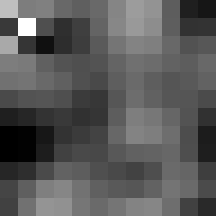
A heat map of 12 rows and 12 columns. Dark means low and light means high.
The top left is the roughest part. The middle left is the ninth with the lowest average. An odd patch, rougher than its surroundings, sits in the top left. The halves do not mirror each other.
